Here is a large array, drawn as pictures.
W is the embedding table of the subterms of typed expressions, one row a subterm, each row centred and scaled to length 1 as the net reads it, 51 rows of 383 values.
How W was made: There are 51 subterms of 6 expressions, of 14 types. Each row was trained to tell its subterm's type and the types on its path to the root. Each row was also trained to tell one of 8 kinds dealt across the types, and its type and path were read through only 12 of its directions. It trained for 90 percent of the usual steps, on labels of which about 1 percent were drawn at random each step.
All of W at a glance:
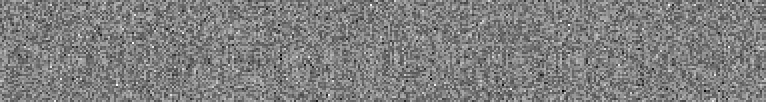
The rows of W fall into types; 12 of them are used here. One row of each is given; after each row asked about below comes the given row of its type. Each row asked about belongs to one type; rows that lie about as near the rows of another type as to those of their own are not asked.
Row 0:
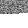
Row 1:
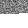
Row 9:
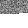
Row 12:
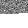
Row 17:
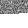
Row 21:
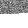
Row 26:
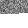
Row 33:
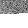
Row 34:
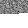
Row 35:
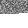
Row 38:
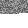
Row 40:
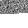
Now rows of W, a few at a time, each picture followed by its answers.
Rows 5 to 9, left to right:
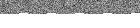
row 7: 21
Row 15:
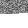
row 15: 12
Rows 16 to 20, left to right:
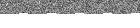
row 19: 26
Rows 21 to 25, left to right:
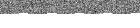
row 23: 17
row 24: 40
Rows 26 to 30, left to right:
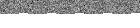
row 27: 34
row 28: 26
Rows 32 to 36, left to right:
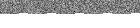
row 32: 34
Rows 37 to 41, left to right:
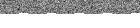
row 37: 34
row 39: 1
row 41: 26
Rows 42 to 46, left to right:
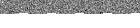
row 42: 40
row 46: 17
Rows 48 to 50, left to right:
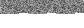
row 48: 33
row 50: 21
